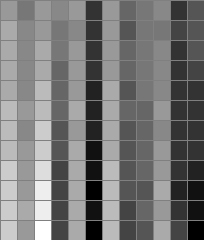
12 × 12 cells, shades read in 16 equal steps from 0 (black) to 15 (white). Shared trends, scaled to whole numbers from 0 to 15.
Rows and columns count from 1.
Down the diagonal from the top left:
9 8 10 6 9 2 10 5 6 10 3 0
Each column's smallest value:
9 7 9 4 8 0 9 4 5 7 2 0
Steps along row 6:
down up down up down up down same up down same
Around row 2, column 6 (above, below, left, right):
3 3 8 9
